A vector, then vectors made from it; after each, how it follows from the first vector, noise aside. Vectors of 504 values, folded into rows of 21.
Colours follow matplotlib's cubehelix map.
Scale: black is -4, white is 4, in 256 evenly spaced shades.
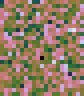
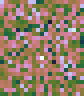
sign-scrambled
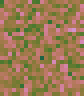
shrunk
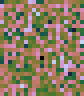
sign-scrambled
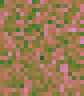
shrunk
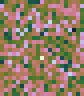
sign-scrambled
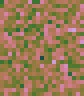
shrunk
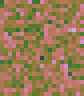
shrunk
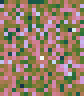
sign-scrambled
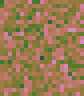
shrunk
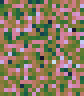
sign-scrambled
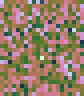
sign-scrambled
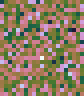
sign-scrambled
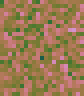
shrunk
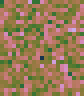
shrunk
